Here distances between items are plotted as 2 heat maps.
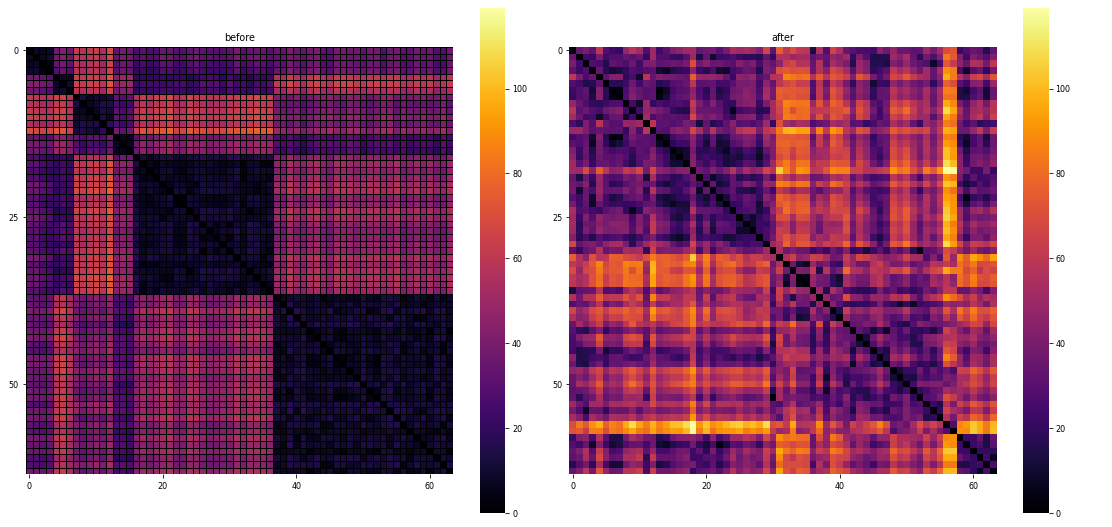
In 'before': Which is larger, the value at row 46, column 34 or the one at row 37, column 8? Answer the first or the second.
the first
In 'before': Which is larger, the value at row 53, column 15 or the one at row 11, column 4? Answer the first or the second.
the second
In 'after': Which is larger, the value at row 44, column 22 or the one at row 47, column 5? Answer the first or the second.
the first
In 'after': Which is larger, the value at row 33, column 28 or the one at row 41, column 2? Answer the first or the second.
the first
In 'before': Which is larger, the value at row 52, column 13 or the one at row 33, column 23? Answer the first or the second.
the first
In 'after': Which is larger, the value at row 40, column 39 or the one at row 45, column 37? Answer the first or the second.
the second
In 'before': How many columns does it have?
64
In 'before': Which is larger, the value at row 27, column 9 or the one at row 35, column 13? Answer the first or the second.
the first
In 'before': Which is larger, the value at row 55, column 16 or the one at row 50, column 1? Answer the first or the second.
the first
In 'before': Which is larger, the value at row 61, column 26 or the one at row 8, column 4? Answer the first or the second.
the second
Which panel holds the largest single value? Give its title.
after
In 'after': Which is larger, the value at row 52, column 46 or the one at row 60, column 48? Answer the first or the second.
the second
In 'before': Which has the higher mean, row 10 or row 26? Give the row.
10
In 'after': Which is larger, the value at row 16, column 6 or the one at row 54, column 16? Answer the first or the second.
the second
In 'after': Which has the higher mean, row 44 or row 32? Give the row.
32
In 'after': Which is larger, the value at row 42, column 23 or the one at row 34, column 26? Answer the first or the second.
the second
